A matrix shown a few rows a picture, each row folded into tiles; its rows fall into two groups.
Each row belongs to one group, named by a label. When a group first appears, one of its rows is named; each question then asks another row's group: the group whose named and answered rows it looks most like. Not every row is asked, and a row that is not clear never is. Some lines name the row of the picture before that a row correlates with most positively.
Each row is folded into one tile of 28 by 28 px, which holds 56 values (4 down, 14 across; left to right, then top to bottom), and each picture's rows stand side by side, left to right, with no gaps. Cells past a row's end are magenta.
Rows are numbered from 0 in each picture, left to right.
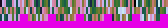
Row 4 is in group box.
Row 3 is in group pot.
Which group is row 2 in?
pot
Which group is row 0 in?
pot
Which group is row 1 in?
pot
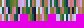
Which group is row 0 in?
pot
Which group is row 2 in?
pot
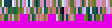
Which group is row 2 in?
box
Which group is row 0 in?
pot
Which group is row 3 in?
pot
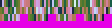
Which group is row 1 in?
box
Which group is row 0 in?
pot
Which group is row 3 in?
box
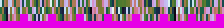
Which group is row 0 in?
box
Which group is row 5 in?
pot
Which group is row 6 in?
box
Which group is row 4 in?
pot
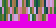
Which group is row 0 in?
box
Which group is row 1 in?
pot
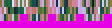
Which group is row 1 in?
pot
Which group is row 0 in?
pot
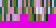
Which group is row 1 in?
box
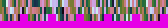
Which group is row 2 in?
box
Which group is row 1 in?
pot
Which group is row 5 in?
box
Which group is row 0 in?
box
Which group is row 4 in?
pot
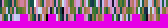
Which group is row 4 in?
pot
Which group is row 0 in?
pot
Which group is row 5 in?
box
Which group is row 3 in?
pot
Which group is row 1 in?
box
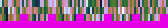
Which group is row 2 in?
box
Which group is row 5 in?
box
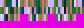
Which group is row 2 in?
pot
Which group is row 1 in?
pot
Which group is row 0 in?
pot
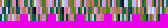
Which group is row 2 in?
box
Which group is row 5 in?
box
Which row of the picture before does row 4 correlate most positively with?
0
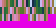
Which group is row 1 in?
pot
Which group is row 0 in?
box
